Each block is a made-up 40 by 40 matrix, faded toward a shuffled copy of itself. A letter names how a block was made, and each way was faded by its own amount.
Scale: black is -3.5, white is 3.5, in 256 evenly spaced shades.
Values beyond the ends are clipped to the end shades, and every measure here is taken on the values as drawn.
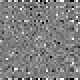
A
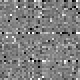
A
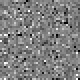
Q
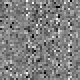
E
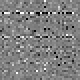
A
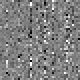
E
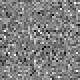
Q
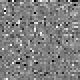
Q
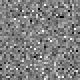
Q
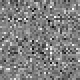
Q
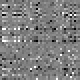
A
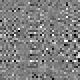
A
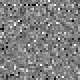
Q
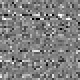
A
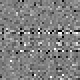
A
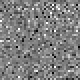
Q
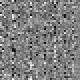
E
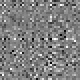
A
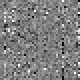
E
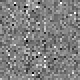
E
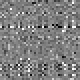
A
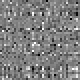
A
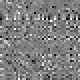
A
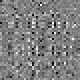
A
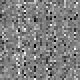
E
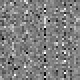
E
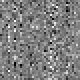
E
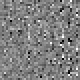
E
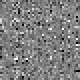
E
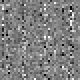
E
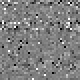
Q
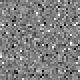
Q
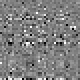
A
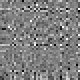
A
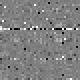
A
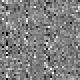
E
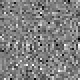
Q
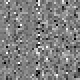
E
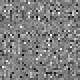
Q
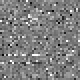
Q
